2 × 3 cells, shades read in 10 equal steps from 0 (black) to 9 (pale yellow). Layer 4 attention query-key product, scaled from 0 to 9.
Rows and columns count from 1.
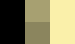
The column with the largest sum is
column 3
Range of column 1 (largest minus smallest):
0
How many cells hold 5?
1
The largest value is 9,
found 2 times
